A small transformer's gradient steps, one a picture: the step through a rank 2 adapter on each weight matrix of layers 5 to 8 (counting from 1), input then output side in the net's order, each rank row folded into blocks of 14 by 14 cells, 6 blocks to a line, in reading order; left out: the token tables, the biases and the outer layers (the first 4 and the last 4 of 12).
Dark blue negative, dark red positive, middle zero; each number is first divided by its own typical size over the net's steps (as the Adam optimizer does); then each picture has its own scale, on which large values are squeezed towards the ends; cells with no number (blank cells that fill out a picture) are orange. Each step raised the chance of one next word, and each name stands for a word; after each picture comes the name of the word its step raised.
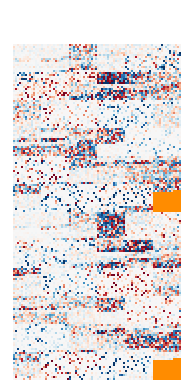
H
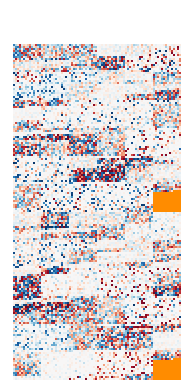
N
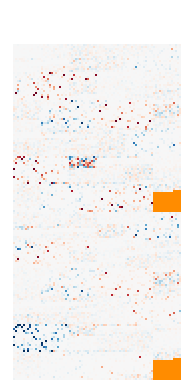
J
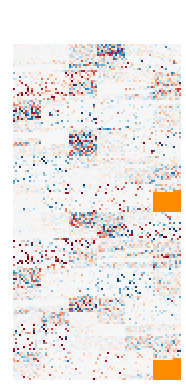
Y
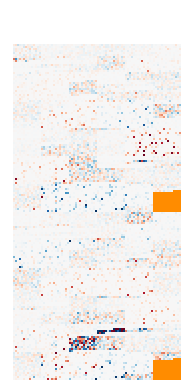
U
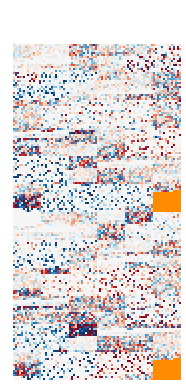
N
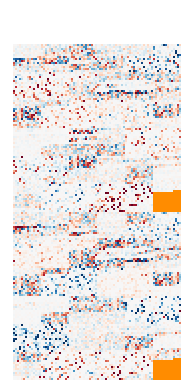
J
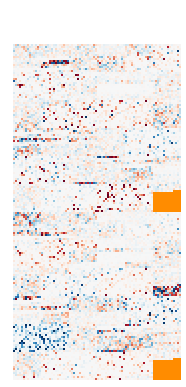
J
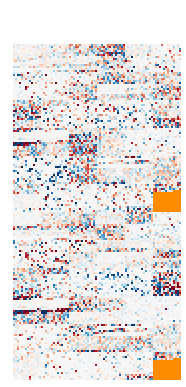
Y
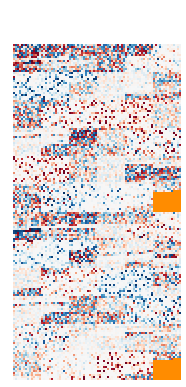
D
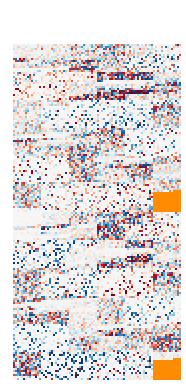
H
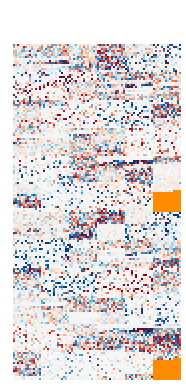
H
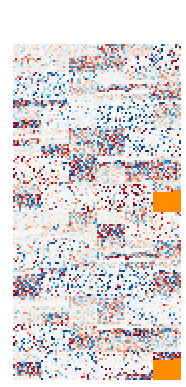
D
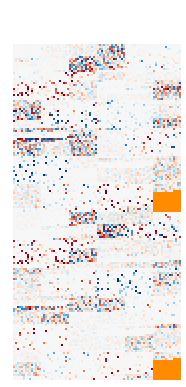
Y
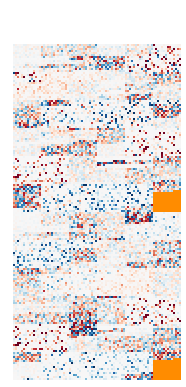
U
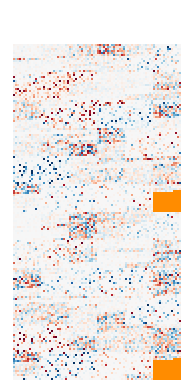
Y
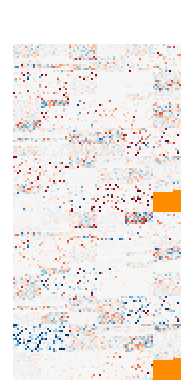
J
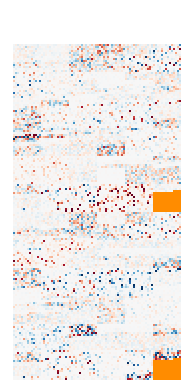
Y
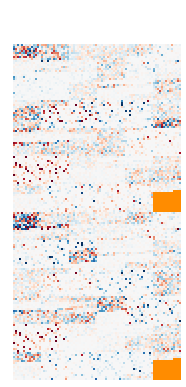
U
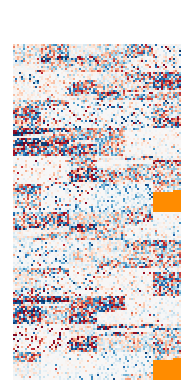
U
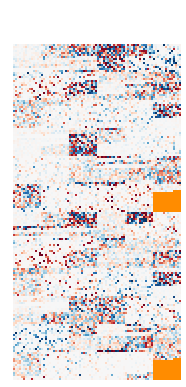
Y
